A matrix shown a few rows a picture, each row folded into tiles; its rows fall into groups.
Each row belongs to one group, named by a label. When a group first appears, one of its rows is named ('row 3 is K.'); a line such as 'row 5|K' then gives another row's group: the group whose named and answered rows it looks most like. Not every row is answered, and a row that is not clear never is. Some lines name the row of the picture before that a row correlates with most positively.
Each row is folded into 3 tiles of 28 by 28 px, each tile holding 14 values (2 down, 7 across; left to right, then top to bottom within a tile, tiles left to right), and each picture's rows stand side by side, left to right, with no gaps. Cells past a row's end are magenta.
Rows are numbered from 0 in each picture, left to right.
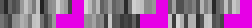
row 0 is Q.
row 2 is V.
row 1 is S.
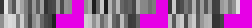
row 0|V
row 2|V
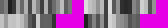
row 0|V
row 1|S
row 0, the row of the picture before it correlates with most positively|1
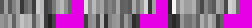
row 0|V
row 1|S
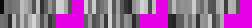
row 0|Q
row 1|S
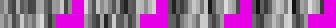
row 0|V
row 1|S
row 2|Q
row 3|Q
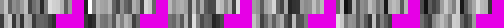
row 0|S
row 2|S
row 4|V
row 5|Q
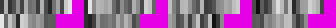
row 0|V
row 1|Q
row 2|S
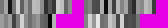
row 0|V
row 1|V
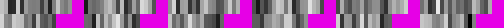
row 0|V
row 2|V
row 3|Q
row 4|V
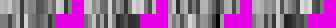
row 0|S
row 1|S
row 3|S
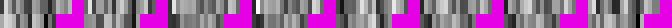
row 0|V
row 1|V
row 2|Q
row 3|Q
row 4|Q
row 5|Q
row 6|Q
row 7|V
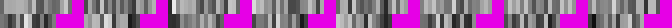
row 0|S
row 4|V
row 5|S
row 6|S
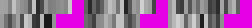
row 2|V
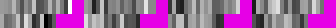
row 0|S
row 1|V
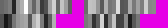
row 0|Q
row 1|S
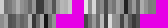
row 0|S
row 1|S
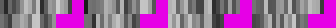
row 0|Q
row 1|Q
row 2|V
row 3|Q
